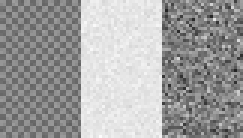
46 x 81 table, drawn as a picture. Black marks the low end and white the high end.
It is made of 1 by 3 panels. Panel 1,1: middling, checkered. Panel 1,2: very high, fine-grained, faint in contrast. Panel 1,3: middling, fine-grained, strong in contrast.
